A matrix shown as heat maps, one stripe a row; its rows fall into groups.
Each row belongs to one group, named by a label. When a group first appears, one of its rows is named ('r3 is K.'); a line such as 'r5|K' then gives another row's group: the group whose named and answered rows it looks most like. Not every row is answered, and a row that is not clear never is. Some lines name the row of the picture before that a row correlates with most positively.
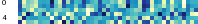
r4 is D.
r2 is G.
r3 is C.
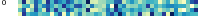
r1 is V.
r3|D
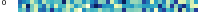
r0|G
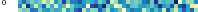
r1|C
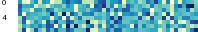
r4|D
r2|G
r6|V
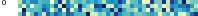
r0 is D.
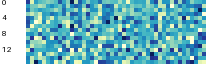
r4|G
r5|G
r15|C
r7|V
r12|D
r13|G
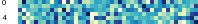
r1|G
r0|D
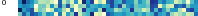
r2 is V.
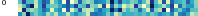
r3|C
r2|D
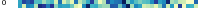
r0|V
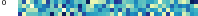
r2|D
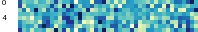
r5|G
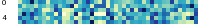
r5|V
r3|V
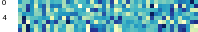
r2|C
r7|C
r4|D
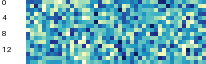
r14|V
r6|G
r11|V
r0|V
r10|D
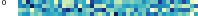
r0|C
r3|V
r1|V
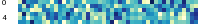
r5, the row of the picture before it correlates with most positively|1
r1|C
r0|D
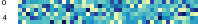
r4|V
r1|G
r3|C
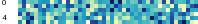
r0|D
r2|D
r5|C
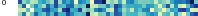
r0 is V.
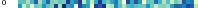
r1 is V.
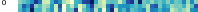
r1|V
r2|V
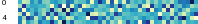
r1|D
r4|C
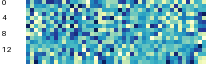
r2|D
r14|C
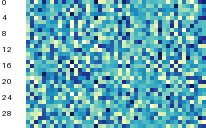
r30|C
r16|D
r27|G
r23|D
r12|G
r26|D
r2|V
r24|C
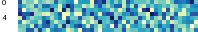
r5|G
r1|G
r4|D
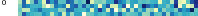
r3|D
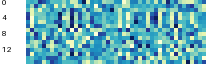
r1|C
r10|G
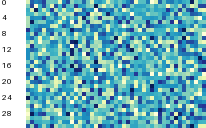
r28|D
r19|C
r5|D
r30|D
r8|C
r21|G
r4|V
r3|G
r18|G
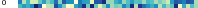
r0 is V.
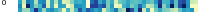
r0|C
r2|G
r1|C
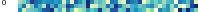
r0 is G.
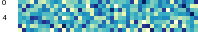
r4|V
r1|C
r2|D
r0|G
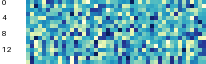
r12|G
